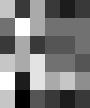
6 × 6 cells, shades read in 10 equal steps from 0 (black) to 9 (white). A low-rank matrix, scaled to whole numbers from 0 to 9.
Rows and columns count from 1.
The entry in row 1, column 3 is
6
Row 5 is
9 1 8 6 7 5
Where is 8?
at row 4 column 3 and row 5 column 3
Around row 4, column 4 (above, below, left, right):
3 6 8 4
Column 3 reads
6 6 2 8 8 3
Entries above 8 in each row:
0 1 0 0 1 0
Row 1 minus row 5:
-2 1 -2 -4 -6 -3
